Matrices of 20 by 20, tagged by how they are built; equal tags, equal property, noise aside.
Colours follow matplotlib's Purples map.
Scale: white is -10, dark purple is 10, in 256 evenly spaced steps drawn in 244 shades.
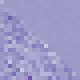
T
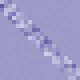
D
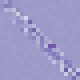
D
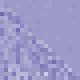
T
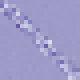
D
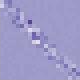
D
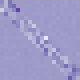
D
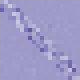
D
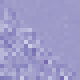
T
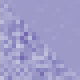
T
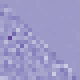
T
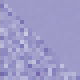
T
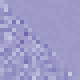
T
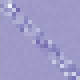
D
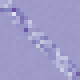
D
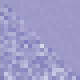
T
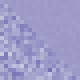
T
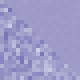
T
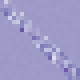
D
